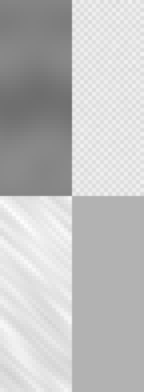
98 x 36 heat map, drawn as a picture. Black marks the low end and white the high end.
The table splits into 2 rows of 2 panels. Panel 1,1: middling, smooth, faint in contrast. Panel 1,2: very high, checkered, faint in contrast. Panel 2,1: very high, slanting down to the right, faint in contrast. Panel 2,2: high, flat.
